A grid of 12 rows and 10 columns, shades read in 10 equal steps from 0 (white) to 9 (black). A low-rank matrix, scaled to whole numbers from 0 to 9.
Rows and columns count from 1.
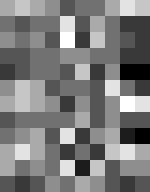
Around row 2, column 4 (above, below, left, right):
4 6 5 1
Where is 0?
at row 3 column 5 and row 7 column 9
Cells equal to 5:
27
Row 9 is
5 4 3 6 1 7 4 3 8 9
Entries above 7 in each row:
0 0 0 0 2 0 0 0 2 0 1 0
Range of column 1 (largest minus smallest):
4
